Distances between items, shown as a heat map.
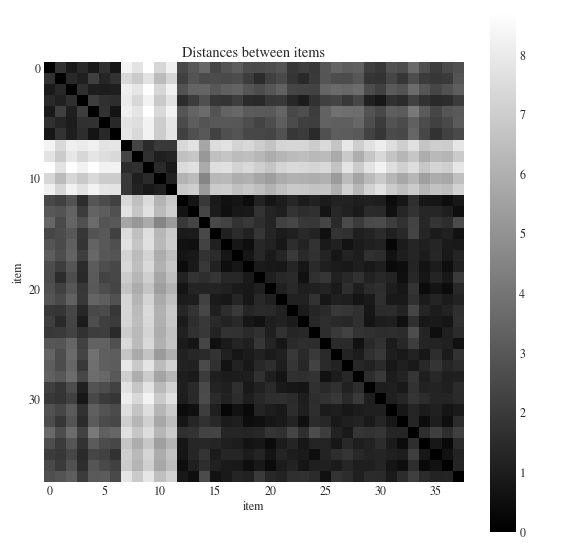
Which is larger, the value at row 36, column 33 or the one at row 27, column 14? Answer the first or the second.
the second
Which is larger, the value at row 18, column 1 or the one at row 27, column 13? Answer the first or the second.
the first
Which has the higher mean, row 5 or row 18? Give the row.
5
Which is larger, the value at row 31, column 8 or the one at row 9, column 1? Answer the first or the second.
the second
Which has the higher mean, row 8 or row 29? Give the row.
8
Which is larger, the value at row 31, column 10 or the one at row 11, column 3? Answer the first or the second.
the second
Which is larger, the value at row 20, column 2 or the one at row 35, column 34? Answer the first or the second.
the first
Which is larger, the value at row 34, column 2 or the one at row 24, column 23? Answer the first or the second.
the first
